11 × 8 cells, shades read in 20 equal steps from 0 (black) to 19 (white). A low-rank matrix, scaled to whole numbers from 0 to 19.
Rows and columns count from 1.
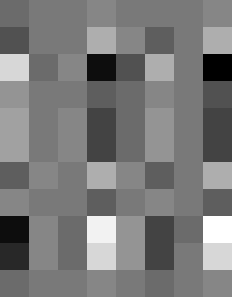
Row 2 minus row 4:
-5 0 0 6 2 -3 0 7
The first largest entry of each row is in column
4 4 1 1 1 1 4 1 8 4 4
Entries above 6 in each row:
8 7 5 7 6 6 8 8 6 6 8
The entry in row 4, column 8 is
6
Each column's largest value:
16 10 10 18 11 13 9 19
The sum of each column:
94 101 100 105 99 96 98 104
